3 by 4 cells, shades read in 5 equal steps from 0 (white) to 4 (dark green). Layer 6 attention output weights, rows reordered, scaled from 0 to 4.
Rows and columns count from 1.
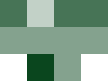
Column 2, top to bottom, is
1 2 4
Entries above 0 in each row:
4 4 2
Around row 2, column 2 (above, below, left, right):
1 4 2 2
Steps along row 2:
same same same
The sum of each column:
5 7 7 5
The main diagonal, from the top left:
3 2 2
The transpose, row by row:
3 2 0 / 1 2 4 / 3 2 2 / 3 2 0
